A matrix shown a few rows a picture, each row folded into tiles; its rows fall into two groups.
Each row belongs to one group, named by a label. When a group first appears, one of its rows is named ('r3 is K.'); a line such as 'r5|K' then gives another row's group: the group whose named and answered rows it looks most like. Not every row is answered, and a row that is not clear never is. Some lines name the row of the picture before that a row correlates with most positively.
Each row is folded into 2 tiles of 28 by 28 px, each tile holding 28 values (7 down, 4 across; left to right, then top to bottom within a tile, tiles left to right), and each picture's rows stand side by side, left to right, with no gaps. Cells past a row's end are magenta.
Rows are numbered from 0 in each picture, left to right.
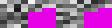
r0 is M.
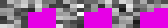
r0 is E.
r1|E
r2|E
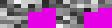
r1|E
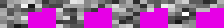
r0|E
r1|E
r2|M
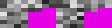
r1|E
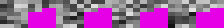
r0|E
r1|M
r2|M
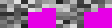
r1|M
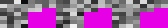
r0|M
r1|M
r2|M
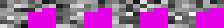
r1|E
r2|M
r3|E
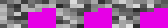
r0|M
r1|E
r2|E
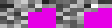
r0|E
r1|E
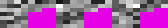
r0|M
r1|M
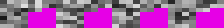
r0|E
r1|E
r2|E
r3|M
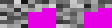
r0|M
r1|E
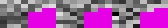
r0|M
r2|M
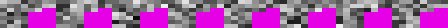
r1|E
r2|E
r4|E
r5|M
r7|M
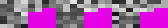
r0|E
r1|M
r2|M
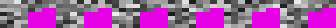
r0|M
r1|M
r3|M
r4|M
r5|E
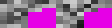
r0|M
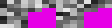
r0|E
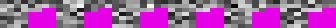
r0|M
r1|E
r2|E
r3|M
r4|E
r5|M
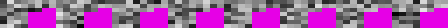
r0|E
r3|E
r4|E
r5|E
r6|M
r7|M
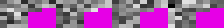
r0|M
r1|M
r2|M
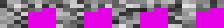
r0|E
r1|E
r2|E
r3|E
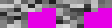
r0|M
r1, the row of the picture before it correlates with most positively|2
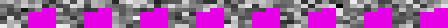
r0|E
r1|E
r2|E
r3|M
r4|E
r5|M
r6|E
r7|M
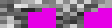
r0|E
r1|M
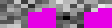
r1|M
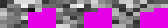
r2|E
